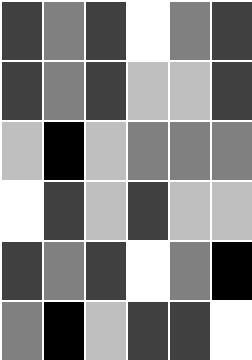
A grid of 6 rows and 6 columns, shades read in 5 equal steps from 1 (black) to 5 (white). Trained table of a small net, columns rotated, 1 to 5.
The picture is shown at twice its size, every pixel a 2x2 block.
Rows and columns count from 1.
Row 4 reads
5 2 4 2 4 4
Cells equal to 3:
9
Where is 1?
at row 3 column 2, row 5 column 6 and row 6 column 2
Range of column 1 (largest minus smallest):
3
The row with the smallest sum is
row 5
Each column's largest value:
5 3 4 5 4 5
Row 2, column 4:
4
